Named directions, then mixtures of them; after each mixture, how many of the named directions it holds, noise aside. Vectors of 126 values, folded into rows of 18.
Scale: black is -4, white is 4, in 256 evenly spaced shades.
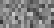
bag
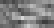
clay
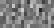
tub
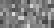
three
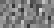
one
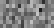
two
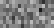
three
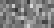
two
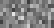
three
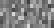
three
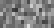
two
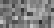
three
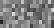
two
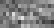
two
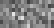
three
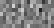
one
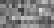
two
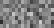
one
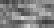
one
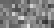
three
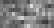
two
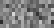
one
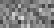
two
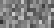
two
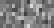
two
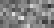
three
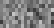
one
